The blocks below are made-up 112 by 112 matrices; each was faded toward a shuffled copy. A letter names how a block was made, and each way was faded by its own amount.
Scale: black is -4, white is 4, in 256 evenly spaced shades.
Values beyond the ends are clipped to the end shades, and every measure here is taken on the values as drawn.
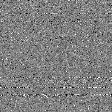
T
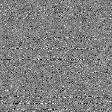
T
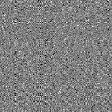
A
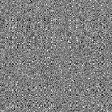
A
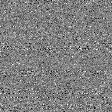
T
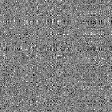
A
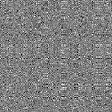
A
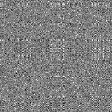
A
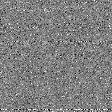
T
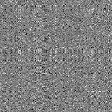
A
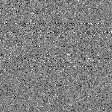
T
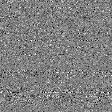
T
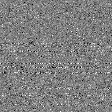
T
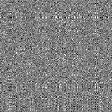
A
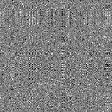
A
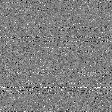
T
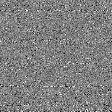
T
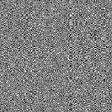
A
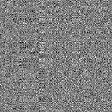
A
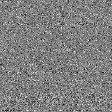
T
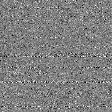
T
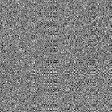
A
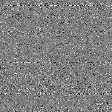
T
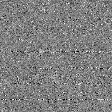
T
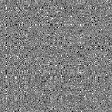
A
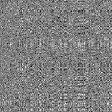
A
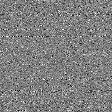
T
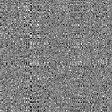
A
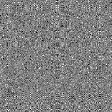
A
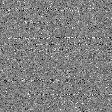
T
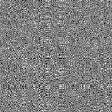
A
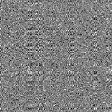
A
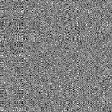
A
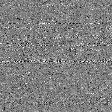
T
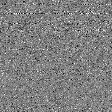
T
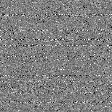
T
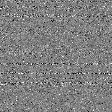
T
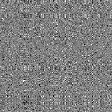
A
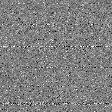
T
